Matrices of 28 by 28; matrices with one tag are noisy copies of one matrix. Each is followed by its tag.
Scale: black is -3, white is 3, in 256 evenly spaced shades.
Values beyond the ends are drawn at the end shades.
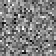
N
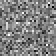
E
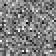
N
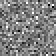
E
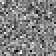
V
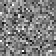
N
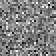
E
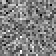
V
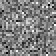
E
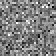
E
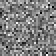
E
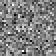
N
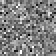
V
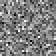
N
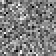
V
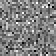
E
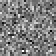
N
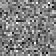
E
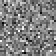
N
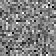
E
